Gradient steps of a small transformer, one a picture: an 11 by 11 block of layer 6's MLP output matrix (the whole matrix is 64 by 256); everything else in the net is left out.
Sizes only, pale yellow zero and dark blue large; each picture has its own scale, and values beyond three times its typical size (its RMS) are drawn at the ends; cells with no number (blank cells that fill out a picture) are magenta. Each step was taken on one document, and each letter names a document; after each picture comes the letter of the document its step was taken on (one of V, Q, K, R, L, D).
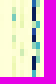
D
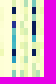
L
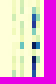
D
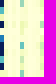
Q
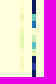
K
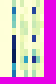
L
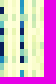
Q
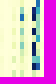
D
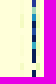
K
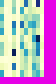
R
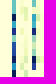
L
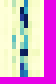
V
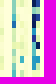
D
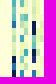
L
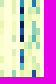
V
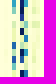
V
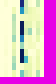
V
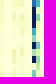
D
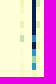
K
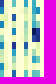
R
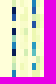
L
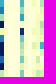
Q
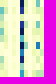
Q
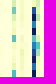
D
